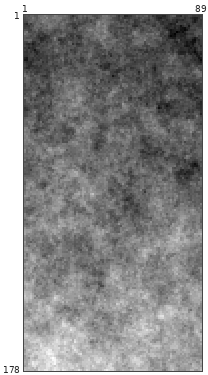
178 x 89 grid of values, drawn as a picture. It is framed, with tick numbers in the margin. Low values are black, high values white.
No single row or column stands out from its neighbours. No regular stripes run through it. The bottom left is the ninth with the highest average. The ninth with the lowest average is the top right. Values rise toward the bottom.
